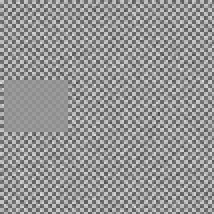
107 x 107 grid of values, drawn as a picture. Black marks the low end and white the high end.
Odd rows or columns: none. Mirror symmetry: none. Grain: checkered. Calmest part: middle left. Histogram: two levels. Odd patch: calmer, in the middle left.
